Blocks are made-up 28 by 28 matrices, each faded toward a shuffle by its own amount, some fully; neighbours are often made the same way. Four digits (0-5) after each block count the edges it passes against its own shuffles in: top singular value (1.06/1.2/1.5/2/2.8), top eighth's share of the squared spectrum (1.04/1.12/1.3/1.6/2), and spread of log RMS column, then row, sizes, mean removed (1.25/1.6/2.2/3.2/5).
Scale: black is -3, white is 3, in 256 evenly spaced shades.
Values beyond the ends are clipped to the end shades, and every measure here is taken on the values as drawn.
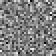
2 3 1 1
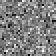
0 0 0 0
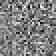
2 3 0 1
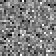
1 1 0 0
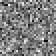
0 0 0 0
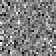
0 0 0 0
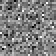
0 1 0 0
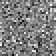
0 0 0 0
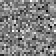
0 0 0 0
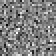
1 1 0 0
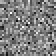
1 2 0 0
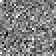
1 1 0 0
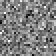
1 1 0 0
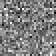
2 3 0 0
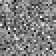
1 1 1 0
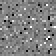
0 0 0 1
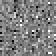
2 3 2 1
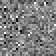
3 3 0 0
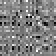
4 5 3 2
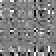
4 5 3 3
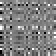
4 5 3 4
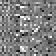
3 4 1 1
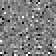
2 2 0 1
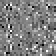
3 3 1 1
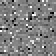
2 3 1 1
